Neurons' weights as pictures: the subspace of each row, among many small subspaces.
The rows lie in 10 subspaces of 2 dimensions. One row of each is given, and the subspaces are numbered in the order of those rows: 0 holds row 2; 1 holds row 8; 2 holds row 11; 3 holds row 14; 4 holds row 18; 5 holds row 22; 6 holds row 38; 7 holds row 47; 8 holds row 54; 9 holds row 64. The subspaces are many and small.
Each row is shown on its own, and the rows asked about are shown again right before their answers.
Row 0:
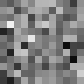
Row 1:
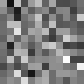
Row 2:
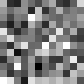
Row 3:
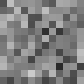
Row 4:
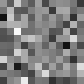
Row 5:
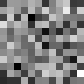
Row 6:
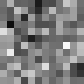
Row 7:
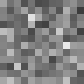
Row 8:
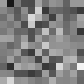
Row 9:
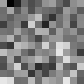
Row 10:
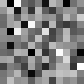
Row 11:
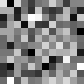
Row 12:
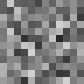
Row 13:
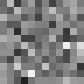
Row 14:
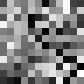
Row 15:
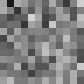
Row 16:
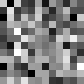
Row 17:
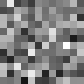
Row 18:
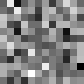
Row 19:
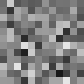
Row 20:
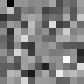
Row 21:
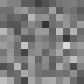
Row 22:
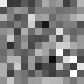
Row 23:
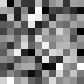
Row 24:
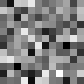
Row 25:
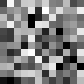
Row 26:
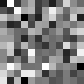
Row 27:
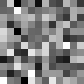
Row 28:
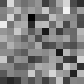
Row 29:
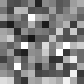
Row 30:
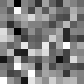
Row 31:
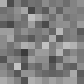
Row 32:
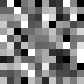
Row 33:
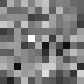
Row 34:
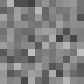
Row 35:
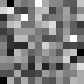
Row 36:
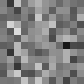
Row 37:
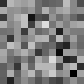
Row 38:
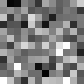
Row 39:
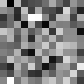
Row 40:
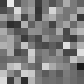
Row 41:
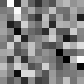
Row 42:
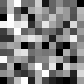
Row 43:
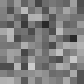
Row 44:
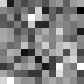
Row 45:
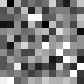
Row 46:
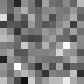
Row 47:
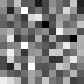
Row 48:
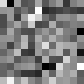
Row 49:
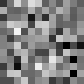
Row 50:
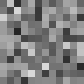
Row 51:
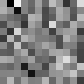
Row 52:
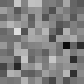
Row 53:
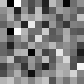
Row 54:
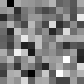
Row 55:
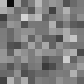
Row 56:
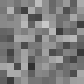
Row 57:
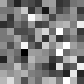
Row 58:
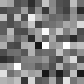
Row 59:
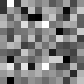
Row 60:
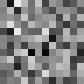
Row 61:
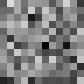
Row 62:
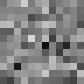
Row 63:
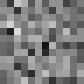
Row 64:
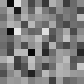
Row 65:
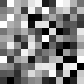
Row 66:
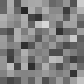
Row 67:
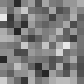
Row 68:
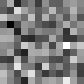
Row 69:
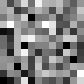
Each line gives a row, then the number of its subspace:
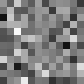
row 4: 6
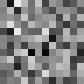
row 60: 9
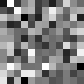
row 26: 2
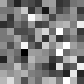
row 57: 8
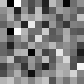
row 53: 9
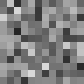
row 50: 4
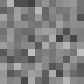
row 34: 3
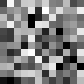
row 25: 1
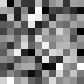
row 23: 1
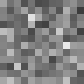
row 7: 2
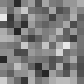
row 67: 6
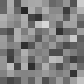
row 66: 7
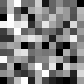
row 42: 6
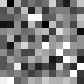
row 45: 4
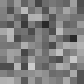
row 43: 7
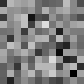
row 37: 5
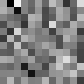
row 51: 0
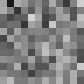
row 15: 0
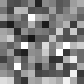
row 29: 4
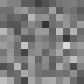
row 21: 2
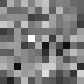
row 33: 9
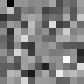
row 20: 8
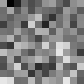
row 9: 6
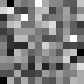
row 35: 7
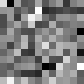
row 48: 1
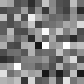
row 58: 3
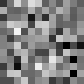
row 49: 5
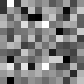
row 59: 7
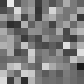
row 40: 2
